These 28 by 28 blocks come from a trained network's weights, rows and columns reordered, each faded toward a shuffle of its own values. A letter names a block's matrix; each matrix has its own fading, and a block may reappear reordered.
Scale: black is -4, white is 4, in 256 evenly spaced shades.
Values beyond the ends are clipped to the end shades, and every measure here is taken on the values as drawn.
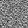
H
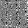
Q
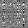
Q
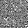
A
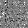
A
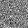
H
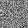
H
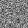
H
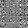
Q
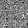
A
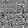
A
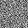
H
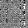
Q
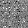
A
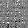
Q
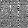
Q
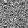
H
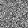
H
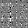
Q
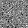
A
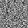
H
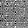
Q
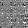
Q
